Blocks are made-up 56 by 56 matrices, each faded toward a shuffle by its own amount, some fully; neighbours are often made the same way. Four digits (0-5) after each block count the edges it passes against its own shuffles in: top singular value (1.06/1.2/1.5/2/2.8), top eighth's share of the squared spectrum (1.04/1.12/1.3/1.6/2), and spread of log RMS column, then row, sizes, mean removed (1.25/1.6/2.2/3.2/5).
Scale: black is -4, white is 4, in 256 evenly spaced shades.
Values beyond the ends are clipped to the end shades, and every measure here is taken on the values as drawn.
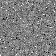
0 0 0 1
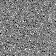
0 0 0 0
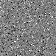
0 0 0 0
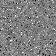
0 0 0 0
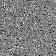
0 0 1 0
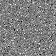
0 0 0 0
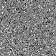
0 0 0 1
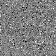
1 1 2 0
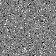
0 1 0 0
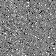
0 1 0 0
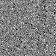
1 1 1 0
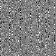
1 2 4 0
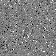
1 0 0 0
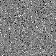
1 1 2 0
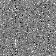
1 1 2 0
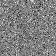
0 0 0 0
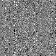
1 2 3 0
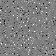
3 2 1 1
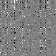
4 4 2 2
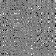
4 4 2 2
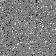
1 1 0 0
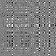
5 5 3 3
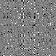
4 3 2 2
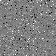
2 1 0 0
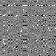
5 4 2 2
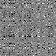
4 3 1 2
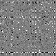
4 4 2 2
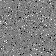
1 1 0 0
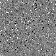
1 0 1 0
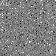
1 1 1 1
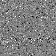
1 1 0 2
